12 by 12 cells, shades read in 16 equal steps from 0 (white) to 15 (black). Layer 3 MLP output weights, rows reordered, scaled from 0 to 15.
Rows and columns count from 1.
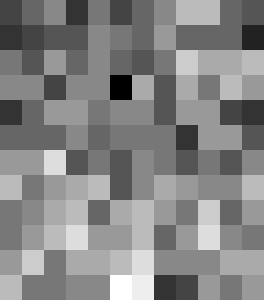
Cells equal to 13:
1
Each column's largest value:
12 11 11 12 9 15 10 12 12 9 11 13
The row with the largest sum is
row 2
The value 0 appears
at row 12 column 6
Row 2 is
12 11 10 10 7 8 9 6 9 9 9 13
